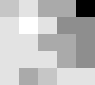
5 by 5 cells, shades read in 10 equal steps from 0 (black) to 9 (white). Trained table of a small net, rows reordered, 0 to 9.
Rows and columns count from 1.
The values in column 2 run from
6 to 9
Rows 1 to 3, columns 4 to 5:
6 0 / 5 5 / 6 5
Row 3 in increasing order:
5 6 6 8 8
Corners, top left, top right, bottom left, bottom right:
7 0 8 8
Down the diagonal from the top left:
7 9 6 6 8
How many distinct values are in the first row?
4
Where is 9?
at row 2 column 2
